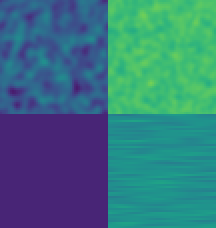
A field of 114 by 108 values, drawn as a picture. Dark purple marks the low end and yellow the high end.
The table splits into 2 rows of 2 panels. Panel 1,1: low, blotchy. Panel 1,2: high, blotchy, faint in contrast. Panel 2,1: very low, flat. Panel 2,2: middling, streaked across, faint in contrast.
